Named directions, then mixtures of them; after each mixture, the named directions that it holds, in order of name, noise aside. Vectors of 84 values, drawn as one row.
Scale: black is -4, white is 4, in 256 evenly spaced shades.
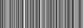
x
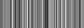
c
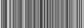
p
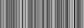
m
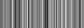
c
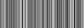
m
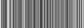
p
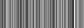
m, x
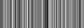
c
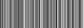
c, x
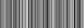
c, m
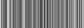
p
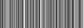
x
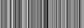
c, p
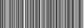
x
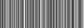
x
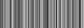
c, x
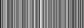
p, x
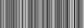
m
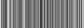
p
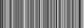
c, x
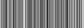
m, p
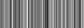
c, m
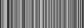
p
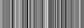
c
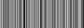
m, x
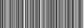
x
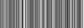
m, x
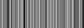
p, x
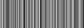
x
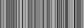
m
